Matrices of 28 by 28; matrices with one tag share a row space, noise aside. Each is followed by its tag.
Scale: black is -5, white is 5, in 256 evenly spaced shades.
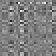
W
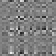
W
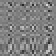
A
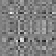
W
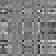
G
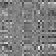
G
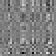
A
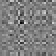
W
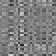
W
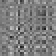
W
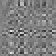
W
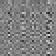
A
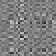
W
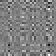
A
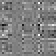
G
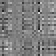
G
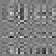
W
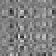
W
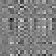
W
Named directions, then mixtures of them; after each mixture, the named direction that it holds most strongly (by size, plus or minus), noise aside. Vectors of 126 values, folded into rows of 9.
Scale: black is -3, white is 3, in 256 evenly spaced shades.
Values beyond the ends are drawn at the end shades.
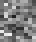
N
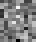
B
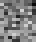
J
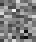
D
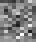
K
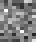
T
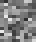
N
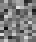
T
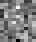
B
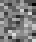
J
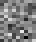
D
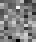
B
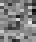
J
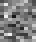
N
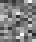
K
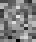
B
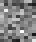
T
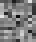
K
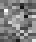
T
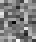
B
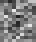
K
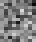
J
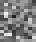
N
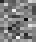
K
